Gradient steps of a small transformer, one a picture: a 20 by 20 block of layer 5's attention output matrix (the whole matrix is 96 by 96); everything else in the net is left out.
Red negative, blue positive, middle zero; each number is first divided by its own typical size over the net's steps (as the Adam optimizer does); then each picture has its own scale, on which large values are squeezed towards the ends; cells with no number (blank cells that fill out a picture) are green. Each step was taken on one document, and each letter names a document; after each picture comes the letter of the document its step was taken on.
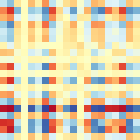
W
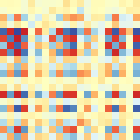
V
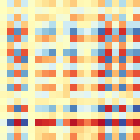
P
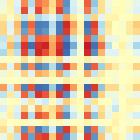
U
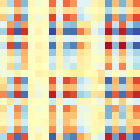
V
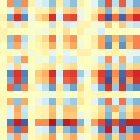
P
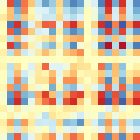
P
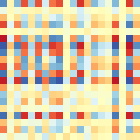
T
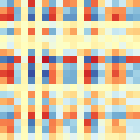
W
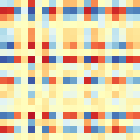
W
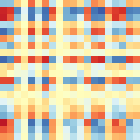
W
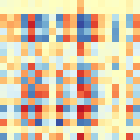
T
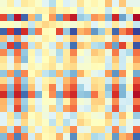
V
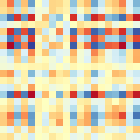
V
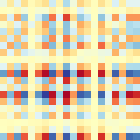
V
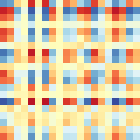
W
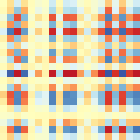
P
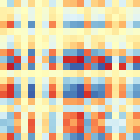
W
